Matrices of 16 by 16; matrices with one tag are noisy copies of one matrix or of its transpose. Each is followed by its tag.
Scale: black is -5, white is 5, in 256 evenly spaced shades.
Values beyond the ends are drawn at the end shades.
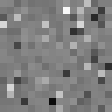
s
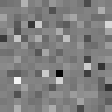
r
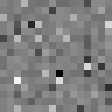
r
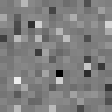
r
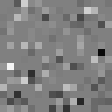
s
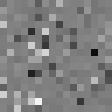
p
